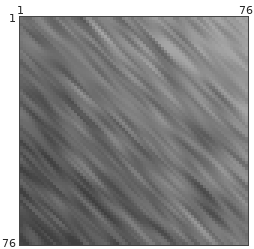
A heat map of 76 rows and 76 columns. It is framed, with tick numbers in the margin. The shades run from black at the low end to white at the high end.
The top right is the ninth with the highest average. The grain runs diagonally down to the right. No single row or column stands out from its neighbours. The bottom left is the ninth with the lowest average. The histogram is bell-shaped. The field climbs toward the top right.
